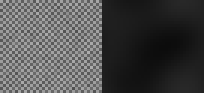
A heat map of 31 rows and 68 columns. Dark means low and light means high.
It is made of 1 by 2 panels. Panel 1,1: middling, checkered, strong in contrast. Panel 1,2: very low, smooth, faint in contrast.
